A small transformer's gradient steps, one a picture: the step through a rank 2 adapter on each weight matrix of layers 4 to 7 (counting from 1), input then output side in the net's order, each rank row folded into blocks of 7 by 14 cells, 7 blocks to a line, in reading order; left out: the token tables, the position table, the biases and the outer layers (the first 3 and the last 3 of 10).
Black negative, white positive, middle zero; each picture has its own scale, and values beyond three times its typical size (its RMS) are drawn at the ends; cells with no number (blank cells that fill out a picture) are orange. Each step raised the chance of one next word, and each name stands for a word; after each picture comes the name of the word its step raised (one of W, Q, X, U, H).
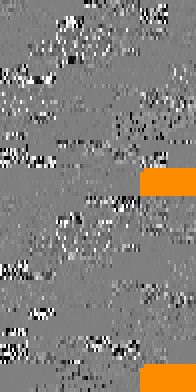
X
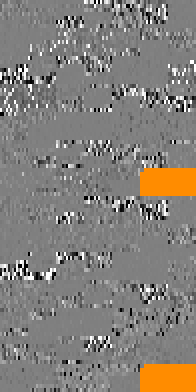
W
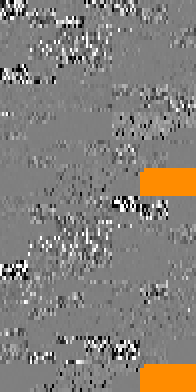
X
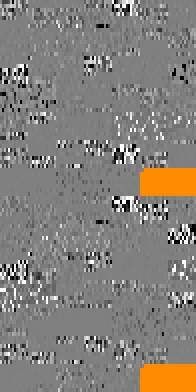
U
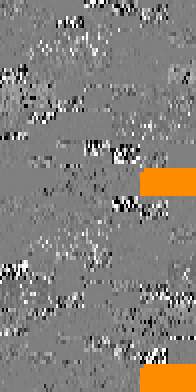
U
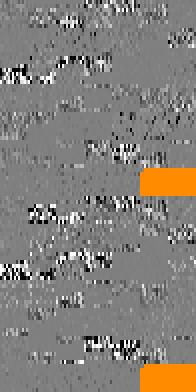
X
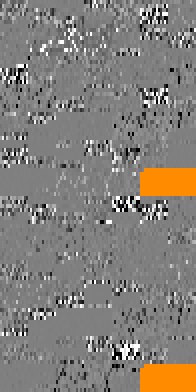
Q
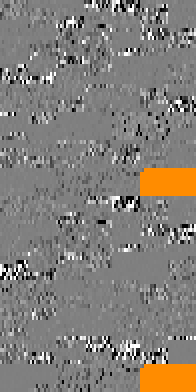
X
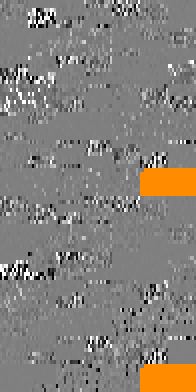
W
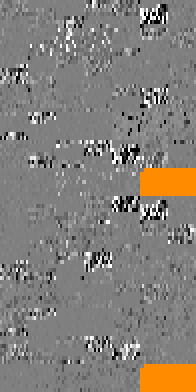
Q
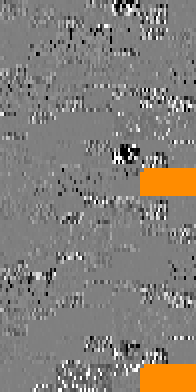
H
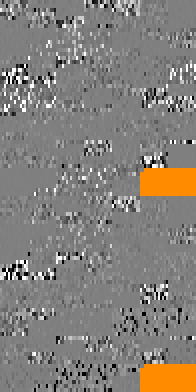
W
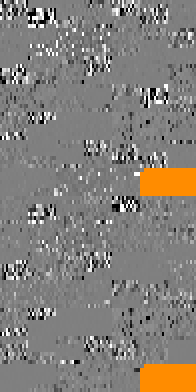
Q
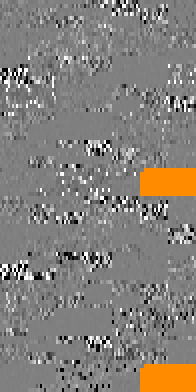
W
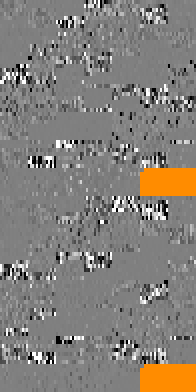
Q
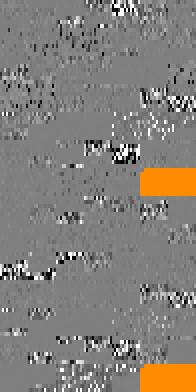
H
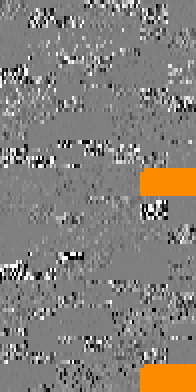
W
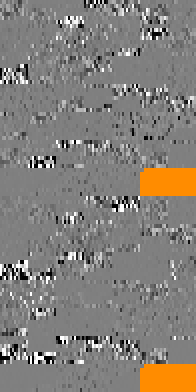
X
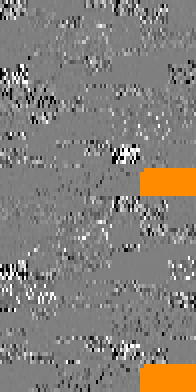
U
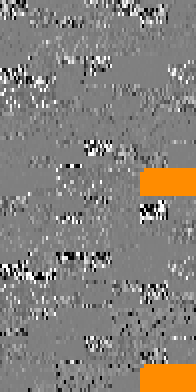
W
